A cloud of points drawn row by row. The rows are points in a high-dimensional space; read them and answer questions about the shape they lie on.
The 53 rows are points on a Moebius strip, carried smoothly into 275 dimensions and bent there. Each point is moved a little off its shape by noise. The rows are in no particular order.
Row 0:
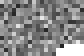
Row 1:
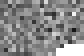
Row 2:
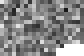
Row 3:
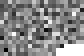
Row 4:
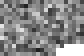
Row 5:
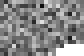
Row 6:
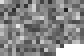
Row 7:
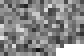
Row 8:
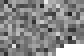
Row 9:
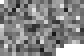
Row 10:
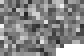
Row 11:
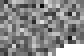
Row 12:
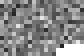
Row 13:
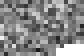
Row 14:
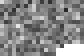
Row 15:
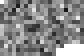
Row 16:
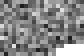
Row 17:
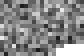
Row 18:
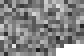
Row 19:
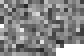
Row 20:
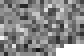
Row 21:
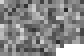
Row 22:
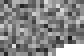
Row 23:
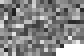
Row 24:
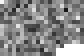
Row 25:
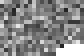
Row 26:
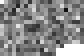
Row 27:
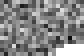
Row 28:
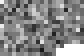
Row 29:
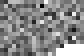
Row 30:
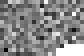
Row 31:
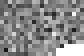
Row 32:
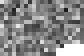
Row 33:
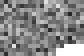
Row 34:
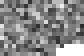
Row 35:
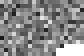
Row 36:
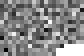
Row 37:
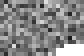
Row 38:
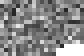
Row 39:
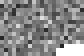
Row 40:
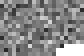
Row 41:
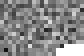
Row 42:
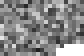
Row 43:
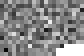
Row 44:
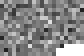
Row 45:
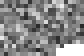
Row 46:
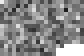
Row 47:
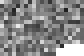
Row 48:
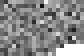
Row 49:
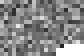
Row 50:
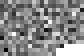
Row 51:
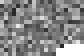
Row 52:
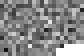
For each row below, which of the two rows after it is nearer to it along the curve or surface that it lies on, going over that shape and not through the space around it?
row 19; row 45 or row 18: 45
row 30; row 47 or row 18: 18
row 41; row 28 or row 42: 28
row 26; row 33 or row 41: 41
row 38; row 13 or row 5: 13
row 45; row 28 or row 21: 28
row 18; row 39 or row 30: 30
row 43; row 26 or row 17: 26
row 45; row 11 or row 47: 11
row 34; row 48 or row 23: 48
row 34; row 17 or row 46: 17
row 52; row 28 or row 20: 28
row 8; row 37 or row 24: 37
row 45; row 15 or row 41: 15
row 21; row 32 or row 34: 32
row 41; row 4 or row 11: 11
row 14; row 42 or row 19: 19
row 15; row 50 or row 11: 50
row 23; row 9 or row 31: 9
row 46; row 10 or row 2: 2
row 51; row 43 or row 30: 43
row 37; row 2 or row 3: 3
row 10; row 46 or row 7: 7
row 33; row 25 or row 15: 15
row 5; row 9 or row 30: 30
